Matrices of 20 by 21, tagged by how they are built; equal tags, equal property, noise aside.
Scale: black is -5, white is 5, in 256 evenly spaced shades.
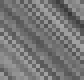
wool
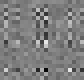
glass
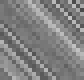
wool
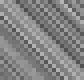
wool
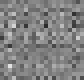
glass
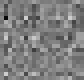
glass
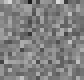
glass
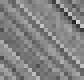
wool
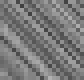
wool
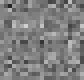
glass
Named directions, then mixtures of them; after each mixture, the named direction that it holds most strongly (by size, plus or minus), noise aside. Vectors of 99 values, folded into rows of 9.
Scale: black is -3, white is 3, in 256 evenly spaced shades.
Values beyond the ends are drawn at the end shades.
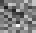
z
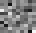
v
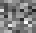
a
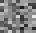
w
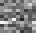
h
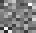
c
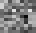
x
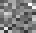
c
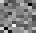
c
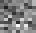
z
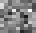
x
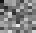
z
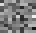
w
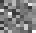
c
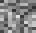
w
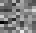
h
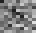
z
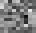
x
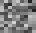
x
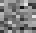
w
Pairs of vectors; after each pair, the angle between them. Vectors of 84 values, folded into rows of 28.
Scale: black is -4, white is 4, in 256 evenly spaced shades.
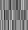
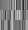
orthogonal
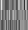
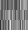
orthogonal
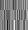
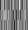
partly opposed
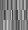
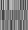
orthogonal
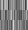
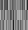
nearly opposite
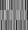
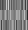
nearly parallel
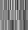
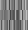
partly opposed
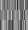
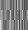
partly opposed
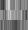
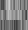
nearly parallel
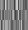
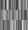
partly opposed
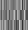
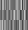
nearly parallel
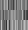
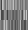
partly opposed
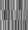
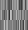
partly aligned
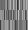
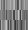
partly aligned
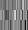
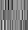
partly aligned
